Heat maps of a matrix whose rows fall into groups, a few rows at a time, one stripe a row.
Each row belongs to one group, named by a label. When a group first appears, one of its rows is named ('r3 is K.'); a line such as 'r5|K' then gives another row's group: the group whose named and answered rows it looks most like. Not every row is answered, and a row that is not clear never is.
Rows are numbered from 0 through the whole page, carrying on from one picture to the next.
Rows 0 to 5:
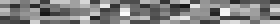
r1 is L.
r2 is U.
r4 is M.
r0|M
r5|U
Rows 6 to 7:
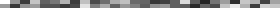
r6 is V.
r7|U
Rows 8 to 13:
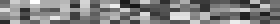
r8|M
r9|M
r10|V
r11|M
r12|M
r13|L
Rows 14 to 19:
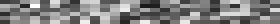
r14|U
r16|U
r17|L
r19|M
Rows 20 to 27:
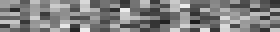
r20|M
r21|M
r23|V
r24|U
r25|V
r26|M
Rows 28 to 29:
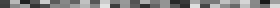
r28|L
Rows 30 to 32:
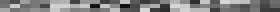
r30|U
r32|M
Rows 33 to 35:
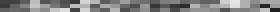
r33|U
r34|L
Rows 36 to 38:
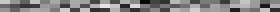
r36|V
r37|L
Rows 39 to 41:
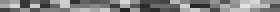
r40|V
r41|L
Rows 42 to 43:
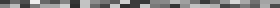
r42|U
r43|M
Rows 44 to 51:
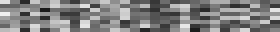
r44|V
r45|M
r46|U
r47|V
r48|U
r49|M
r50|M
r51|V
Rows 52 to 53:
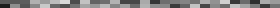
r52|M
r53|L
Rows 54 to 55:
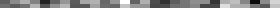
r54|U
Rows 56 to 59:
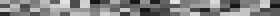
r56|M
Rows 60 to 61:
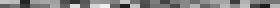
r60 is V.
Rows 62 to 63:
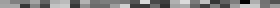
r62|M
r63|V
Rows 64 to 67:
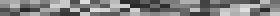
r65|V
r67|U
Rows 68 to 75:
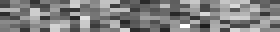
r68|L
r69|L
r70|V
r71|L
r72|U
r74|M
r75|V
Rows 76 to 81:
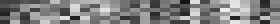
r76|L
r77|L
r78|L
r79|L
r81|L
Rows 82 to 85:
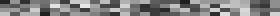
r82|L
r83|U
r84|V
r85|U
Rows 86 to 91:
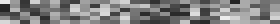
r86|V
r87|L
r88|L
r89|L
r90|U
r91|V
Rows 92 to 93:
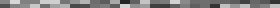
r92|M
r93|U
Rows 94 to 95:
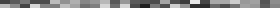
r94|L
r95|V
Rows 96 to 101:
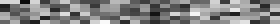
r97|L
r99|M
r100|U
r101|L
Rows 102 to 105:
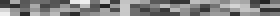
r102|L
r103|U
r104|V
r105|V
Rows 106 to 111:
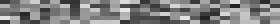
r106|U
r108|U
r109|U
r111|L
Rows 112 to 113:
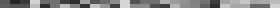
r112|U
